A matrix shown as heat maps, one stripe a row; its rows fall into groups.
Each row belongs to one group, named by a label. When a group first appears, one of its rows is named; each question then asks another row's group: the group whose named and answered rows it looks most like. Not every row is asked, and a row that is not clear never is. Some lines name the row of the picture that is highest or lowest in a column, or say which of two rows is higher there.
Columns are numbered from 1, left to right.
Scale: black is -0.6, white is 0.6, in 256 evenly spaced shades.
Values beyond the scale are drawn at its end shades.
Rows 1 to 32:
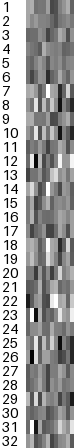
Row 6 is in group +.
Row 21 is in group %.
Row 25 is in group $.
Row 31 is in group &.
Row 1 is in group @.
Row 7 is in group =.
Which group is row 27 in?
+
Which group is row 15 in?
@
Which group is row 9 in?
@
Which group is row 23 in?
&
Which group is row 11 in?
+
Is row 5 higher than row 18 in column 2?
No
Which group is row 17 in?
+
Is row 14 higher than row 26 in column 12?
Yes
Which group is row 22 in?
%
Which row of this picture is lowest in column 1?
22
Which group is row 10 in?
$
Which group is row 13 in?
%
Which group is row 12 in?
&
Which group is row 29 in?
$
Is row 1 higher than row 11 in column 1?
Yes
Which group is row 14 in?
=
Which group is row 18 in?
=
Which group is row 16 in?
&
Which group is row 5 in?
+
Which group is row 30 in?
+
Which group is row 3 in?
+
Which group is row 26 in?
$
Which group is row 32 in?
@
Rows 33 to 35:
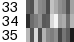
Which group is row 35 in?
$
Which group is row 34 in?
%
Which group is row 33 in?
%
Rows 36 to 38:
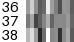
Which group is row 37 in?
@
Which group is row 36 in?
=
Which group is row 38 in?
=
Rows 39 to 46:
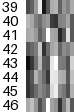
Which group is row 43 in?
%
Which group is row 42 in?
%
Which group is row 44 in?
%
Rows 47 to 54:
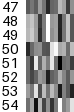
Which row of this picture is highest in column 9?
54
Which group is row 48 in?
=
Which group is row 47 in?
+
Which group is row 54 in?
&
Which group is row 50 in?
%
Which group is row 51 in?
$
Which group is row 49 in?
=
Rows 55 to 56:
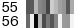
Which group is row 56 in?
&
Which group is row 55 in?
%
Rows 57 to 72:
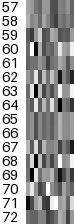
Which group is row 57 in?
@
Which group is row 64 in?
$
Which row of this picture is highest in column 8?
71
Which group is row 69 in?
$
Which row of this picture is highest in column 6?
70
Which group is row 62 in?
$
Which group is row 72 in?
+
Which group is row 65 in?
&
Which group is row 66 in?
&
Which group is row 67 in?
$
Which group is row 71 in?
%
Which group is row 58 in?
@
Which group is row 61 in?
+
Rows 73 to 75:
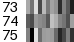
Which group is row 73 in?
$
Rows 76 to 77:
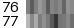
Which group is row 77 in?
@
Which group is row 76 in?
+
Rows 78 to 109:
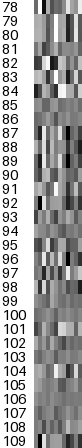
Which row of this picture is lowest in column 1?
84
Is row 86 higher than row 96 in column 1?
No
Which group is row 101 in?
%
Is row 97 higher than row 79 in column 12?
Yes
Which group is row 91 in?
=
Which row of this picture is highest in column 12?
78
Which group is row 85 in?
@
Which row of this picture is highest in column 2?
78
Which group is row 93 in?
+
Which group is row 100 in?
+
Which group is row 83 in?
=
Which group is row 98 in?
$
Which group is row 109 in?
$
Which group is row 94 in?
@
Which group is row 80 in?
=
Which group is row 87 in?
$
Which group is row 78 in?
&
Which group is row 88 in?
$
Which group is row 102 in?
@
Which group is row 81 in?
@
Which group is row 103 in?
+
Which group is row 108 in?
&
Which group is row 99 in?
@
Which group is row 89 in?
$
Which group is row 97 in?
&
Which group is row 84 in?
%
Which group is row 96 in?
$
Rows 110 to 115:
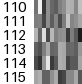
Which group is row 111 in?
&
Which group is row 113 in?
%
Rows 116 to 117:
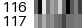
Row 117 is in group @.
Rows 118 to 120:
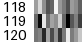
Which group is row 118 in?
=
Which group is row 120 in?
&
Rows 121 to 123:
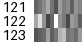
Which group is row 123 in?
%
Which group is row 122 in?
=
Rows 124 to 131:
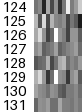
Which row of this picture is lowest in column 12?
125
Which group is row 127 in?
@
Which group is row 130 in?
@
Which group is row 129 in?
=
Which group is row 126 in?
=
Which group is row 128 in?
%
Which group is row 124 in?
&
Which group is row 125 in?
$
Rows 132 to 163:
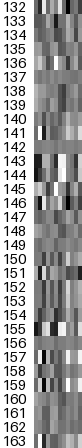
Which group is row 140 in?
&
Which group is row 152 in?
&
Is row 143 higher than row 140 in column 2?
No
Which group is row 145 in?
=
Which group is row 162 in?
@
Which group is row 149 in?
+
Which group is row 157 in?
&
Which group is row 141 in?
&
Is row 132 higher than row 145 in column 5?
Yes
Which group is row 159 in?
&
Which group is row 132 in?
$
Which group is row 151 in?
$
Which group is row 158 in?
+
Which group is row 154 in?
+
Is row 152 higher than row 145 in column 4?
Yes
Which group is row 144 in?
%
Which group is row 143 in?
%
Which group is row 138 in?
@
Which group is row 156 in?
+
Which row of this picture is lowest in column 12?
151
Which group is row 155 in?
%
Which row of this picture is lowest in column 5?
155
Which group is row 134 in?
+
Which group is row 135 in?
@
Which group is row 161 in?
@
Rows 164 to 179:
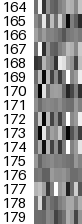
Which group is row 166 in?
@
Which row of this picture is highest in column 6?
177
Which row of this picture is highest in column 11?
177
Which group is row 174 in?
&
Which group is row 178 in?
&
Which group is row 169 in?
&
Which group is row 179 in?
+
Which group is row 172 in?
&
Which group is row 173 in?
$
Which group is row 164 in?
&
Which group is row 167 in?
&
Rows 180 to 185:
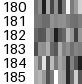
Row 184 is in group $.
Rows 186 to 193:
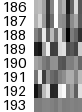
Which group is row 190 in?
@
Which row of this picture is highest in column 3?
188
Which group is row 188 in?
$
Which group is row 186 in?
=
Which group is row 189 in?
%
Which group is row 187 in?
=
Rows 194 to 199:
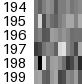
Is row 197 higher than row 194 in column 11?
No
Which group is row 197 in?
%
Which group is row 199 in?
@
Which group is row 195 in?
&
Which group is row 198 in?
$
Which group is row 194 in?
+
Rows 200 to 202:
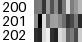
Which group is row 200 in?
&
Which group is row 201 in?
$
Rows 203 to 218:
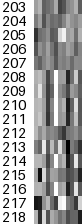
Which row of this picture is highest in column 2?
209
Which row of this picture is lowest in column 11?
217
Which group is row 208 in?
=
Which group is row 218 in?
$
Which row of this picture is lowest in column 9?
213
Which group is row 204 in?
&
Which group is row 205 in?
%
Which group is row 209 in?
=
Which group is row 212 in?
@
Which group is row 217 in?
%
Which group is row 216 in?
=
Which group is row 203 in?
@
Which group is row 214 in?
=
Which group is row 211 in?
=
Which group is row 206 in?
+
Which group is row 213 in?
$
